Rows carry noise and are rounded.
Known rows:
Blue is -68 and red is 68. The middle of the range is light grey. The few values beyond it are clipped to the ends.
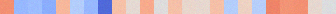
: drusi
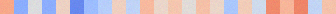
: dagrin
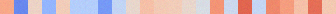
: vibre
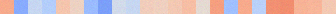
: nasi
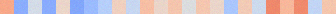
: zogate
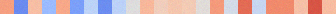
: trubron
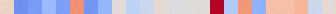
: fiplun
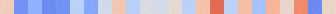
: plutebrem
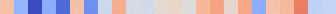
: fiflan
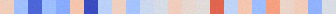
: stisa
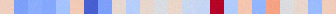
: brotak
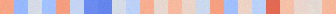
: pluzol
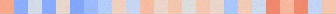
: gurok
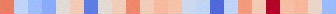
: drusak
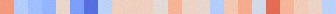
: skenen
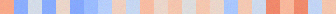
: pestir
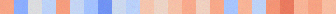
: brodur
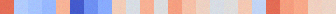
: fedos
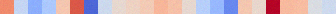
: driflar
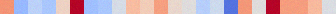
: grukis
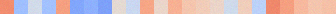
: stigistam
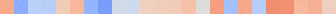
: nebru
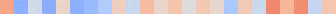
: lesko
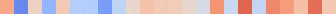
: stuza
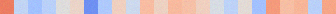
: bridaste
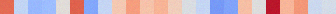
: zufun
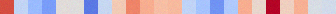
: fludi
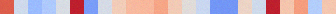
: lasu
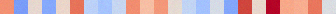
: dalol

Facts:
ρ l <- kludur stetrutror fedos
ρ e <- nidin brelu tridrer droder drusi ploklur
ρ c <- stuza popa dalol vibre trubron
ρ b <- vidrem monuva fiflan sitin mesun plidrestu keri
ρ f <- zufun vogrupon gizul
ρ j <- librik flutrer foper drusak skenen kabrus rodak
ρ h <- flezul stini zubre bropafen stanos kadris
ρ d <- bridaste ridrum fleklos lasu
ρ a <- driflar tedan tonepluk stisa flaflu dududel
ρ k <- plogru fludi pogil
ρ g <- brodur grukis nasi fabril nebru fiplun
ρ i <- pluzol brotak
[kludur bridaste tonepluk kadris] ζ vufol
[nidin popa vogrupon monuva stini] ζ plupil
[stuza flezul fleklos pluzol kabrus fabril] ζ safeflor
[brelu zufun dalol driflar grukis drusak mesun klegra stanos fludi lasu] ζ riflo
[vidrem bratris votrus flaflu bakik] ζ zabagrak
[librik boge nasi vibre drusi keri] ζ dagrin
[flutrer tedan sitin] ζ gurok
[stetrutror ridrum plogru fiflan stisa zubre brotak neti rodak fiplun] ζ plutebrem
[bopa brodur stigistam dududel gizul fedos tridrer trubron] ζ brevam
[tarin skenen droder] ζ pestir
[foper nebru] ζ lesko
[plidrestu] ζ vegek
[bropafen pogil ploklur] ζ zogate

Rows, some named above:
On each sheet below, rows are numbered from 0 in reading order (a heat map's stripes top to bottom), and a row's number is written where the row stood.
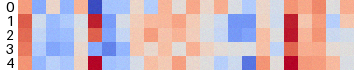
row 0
brevam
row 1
lasu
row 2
zufun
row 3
kludur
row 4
grukis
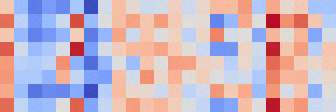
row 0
rodak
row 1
mesun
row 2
zubre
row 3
lasu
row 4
dududel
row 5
flezul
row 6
plogru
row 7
zufun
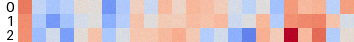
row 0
fleklos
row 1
sitin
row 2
riflo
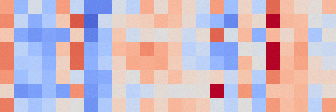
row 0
pluzol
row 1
driflar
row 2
neti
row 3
stanos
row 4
klegra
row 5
tarin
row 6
fiplun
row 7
fleklos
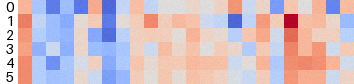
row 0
ridrum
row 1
drusak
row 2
foper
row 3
vegek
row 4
plidrestu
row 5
vogrupon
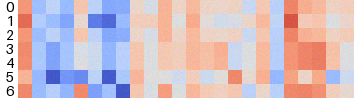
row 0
boge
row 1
pogil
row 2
boge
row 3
keri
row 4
keri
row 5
stetrutror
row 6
tridrer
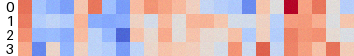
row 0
brelu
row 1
gizul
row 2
nidin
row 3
popa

